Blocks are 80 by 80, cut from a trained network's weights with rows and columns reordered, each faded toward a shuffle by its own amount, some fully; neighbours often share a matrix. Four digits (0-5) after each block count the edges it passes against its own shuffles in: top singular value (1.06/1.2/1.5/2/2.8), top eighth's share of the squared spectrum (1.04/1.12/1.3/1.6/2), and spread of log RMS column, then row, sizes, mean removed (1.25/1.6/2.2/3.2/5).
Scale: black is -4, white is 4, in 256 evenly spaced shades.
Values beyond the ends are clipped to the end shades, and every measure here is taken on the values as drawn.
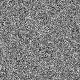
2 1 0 0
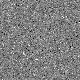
0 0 0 0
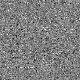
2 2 0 2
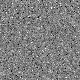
0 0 0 0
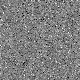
0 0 0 0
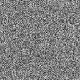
3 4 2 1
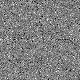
1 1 0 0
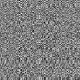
4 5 3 2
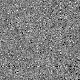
3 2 1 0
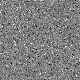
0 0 0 0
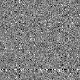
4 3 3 2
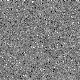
2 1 0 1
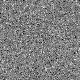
0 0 0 0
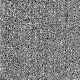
2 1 0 0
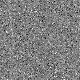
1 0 0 0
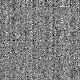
3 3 0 2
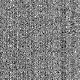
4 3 1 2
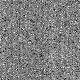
2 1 0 0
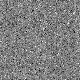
0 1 0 0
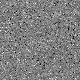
0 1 0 0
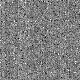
2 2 0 1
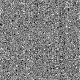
2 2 0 1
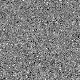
1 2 0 1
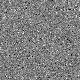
1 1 0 0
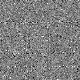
2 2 0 2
